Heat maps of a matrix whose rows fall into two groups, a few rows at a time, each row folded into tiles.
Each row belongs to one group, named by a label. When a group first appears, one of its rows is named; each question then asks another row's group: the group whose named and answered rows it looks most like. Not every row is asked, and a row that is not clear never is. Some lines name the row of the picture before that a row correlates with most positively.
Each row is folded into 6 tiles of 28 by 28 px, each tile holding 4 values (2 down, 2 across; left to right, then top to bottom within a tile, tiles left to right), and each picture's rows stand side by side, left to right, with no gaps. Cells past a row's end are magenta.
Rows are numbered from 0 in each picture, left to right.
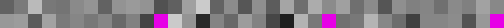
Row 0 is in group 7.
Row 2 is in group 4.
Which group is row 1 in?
7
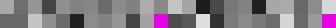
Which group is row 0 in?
4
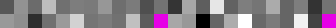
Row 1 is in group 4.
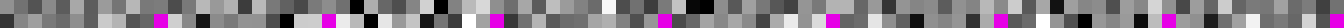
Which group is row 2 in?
7
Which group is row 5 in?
4
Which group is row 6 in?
4
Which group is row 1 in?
7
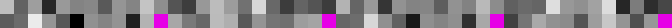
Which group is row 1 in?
7
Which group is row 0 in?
4
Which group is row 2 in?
4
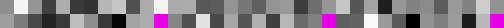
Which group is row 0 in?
7
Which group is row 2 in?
4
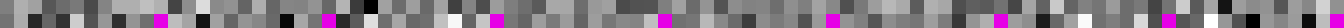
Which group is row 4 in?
4
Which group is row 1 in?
7
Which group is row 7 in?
4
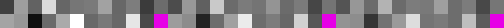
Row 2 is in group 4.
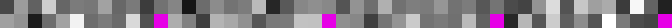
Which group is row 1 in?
7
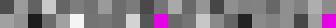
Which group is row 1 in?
4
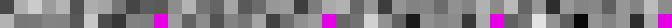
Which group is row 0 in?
7
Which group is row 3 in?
4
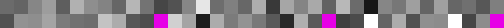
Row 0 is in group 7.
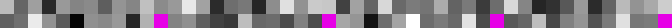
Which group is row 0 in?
4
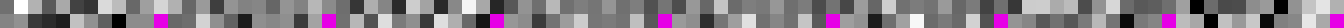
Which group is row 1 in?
4
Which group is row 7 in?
7
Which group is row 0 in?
7
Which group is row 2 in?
7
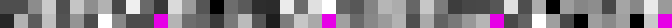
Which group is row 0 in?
7
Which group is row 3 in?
4
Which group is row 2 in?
7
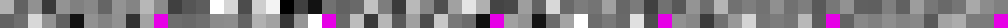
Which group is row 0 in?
4
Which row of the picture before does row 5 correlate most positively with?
0
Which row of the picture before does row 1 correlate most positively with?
2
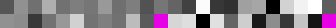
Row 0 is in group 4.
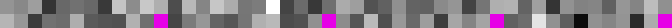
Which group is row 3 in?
4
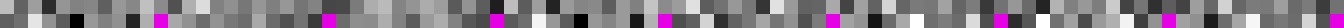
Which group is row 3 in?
4
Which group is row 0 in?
4
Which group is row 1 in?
7
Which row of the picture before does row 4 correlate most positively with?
2
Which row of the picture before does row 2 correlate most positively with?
1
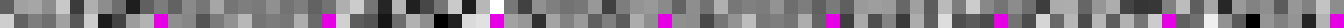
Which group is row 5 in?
7
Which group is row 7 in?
4
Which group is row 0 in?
7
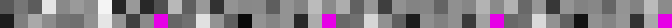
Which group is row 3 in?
4
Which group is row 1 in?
4
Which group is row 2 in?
4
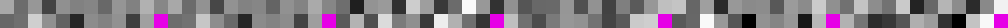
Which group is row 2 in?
7
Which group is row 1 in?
4
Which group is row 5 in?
7
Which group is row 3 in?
7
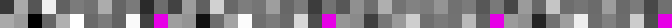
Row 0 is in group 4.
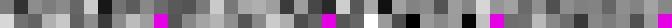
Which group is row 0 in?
7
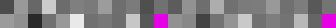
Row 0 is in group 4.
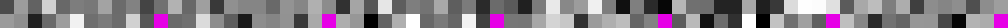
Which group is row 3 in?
7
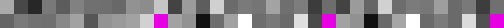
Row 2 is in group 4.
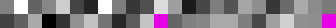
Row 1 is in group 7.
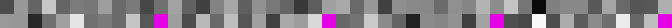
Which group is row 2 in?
4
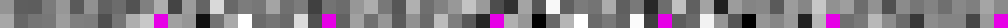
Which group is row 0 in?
7
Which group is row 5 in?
4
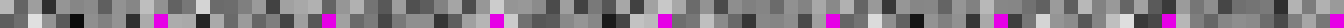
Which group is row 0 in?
4
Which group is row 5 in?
4
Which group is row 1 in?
7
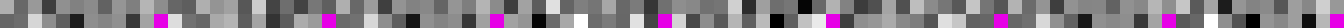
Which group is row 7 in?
4
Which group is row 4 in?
7
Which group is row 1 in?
7
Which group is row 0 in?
4
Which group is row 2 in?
4
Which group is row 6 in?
4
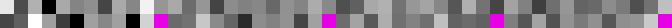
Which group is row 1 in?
4
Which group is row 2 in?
7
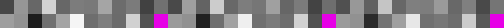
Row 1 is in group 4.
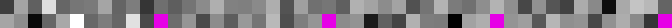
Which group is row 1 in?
7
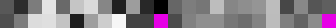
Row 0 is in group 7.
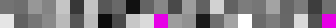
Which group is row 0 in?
7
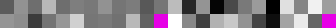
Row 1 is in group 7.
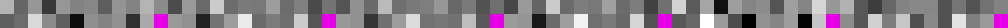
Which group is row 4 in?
4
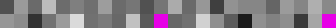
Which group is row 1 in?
4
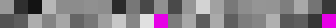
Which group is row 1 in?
7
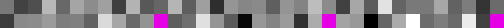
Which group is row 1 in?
4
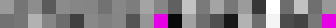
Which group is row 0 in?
4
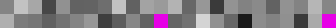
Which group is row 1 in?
4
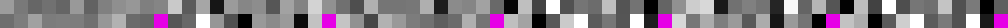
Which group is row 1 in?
4
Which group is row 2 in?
7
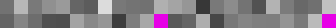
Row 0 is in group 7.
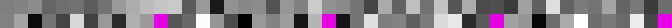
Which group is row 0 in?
7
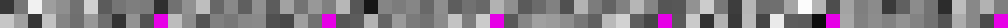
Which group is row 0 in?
7
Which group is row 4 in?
7
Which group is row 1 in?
7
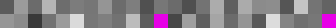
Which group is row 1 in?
7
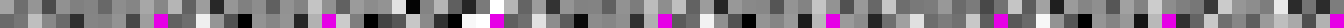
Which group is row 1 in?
4
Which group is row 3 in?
4
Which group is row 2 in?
7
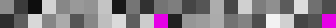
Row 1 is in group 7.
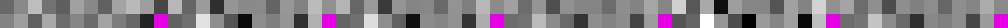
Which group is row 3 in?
4
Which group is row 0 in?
7
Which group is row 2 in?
4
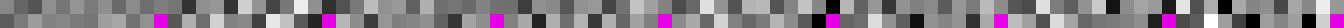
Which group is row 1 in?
7
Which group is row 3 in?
7
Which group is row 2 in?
7
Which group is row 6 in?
7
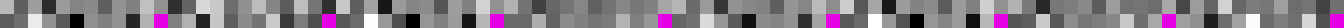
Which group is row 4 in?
4
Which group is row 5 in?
4
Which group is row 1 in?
7
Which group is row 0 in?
4
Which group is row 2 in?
4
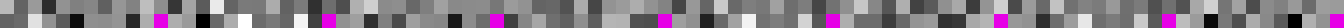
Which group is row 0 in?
4
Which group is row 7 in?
7
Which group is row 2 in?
7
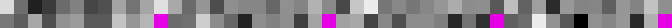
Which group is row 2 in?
7
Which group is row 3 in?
4
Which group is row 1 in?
4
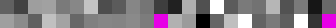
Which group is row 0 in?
7
